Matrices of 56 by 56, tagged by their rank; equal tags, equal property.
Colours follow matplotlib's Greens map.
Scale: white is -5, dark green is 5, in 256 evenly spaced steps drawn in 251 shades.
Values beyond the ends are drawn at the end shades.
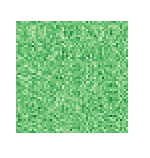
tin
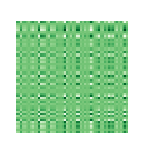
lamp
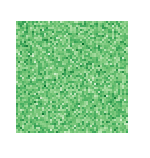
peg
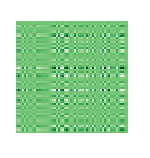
lamp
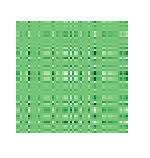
lamp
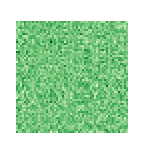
tin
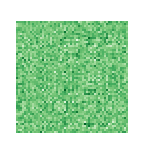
tin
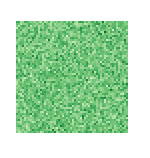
peg
